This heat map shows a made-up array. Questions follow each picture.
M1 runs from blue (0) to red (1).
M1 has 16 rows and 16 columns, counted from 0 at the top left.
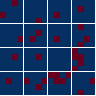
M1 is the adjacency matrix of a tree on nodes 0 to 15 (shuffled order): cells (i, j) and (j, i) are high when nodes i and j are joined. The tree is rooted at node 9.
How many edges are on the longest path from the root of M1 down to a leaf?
2
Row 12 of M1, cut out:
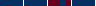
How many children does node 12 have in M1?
2
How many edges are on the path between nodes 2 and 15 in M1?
3
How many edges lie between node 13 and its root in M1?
1
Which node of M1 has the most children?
13
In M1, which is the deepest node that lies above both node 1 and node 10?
13
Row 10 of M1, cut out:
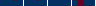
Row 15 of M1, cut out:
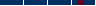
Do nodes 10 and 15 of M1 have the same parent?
yes
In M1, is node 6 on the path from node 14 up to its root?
yes
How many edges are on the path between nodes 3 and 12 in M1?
3
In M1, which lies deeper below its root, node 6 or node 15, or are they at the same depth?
node 15
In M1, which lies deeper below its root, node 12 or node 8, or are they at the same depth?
node 8
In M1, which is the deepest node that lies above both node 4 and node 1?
13
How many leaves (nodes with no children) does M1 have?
11
